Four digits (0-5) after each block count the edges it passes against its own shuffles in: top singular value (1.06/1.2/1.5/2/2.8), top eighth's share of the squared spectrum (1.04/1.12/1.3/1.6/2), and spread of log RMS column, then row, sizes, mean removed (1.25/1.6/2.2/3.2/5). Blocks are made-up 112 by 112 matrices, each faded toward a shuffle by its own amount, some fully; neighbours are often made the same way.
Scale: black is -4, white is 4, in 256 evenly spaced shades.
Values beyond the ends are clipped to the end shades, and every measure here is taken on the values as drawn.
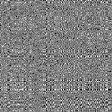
5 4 3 3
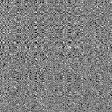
5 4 3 3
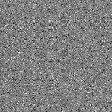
4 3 1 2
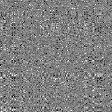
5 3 2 2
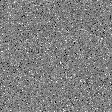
2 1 0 0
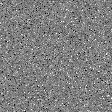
0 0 0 0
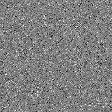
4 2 1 1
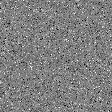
2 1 0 0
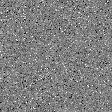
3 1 0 0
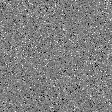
0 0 0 0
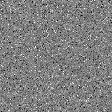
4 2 1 1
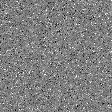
1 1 0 0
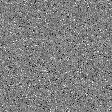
2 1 0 0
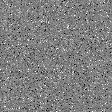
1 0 0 1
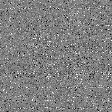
1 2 1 2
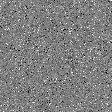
0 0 0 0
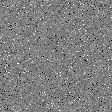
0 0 0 0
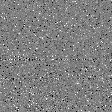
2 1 0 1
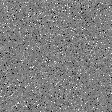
0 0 0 0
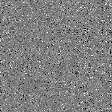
1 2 2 2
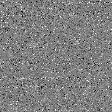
1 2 1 2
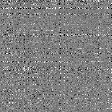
2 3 3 4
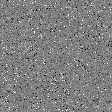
0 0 0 0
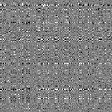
5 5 3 4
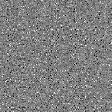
4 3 2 2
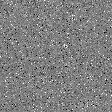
2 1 0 1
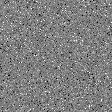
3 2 0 0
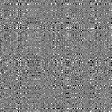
5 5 3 4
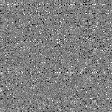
4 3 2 2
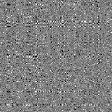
5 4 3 3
